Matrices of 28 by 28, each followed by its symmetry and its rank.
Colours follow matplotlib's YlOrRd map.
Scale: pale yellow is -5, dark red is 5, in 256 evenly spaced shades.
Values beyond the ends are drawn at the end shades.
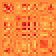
symmetric, rank three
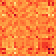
symmetric, rank three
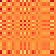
symmetric, rank one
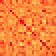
symmetric, rank five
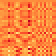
neither, rank two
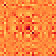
symmetric, rank three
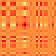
symmetric, rank one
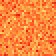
neither, full rank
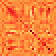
symmetric, rank five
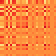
symmetric, rank one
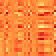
neither, rank two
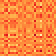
neither, rank two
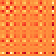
symmetric, rank one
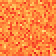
neither, full rank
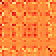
symmetric, rank three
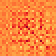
symmetric, rank three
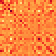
symmetric, rank five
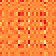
neither, rank two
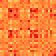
symmetric, rank three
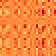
neither, rank two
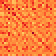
symmetric, rank five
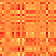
neither, rank two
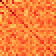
symmetric, rank five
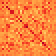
symmetric, rank five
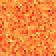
neither, full rank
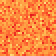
neither, full rank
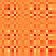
symmetric, rank one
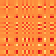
symmetric, rank one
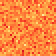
neither, full rank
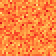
neither, full rank
